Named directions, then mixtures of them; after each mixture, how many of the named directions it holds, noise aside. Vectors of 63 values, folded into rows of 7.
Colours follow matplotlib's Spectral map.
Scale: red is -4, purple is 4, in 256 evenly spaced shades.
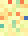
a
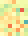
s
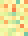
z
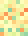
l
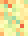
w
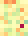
three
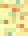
one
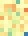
two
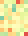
two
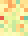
three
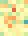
three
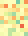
one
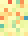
one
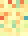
one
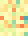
three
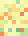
one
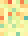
two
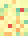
one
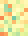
two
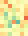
three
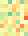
two
